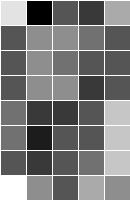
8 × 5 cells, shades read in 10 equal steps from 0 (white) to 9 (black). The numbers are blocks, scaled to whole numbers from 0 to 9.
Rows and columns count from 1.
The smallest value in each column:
0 4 4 3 2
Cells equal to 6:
14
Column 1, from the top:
1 6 6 6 5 5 6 0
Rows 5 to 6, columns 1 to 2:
5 7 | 5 8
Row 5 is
5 7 7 6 2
